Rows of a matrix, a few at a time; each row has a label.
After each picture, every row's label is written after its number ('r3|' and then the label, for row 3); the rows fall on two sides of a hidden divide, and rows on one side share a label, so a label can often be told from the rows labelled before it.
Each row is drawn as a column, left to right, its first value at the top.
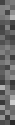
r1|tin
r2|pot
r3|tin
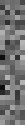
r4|tin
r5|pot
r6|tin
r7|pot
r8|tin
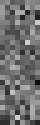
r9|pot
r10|tin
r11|pot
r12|tin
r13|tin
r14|pot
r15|tin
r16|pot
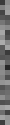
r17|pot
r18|tin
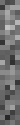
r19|tin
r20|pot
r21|pot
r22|pot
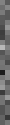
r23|tin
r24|pot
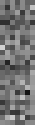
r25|tin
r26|tin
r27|tin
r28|tin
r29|tin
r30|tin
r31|pot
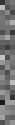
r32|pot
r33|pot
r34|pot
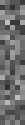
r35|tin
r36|pot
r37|tin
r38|tin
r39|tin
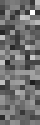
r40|pot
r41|tin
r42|pot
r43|pot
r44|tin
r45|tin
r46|tin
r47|pot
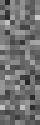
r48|tin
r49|pot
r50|tin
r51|pot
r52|tin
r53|tin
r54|pot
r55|tin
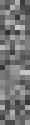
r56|tin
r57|tin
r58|pot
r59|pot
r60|pot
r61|pot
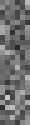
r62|pot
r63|tin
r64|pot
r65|pot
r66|tin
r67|pot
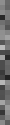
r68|tin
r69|tin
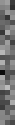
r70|pot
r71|tin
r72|tin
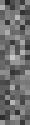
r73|pot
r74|tin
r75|tin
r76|tin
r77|pot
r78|pot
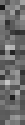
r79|tin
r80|tin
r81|tin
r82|pot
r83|tin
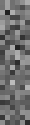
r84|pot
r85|pot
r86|tin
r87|tin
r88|pot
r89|tin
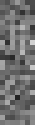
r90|pot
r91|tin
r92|tin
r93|pot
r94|pot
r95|pot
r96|pot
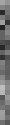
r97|pot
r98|tin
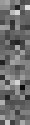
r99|tin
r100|pot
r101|tin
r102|tin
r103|pot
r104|pot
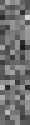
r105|tin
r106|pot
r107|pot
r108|tin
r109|pot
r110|tin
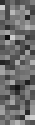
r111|pot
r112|tin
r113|tin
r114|pot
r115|pot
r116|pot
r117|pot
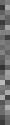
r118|tin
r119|pot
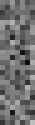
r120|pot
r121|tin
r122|pot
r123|pot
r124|tin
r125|tin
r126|pot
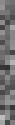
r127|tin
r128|tin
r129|pot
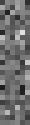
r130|pot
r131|pot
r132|tin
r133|pot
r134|tin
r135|pot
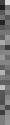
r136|tin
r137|pot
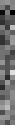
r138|pot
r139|tin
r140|pot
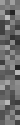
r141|tin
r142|tin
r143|pot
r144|tin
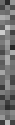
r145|tin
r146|pot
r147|pot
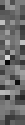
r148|pot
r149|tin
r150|pot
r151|pot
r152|pot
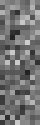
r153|tin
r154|pot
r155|pot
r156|pot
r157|tin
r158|tin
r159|pot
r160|tin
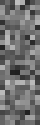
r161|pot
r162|tin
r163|tin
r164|tin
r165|tin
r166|tin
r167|pot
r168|tin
